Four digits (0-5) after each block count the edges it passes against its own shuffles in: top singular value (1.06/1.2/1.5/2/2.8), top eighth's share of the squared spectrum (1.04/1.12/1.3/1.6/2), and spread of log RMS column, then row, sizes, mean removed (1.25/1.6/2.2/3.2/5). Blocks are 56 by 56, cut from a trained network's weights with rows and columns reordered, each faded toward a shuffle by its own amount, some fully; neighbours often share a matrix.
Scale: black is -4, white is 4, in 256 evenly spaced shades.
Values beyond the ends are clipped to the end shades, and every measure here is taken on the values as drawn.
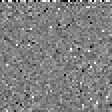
3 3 0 1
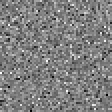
0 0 0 0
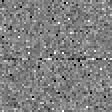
2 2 0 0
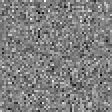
2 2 1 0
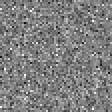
0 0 0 0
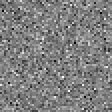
0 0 0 0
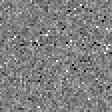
2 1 0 0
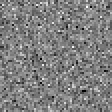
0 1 0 0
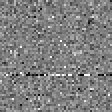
3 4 1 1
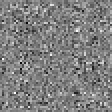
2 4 2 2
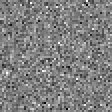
0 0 0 0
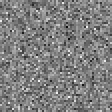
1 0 0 0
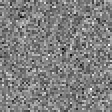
2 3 0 1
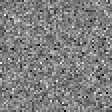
0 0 0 0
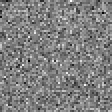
2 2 1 1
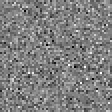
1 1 0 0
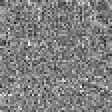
3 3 1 2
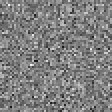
3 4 1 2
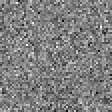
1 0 0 0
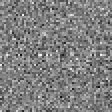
3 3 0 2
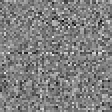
3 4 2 2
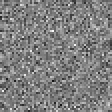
2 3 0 1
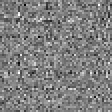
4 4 2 3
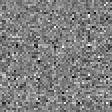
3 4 2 2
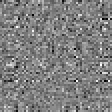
3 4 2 3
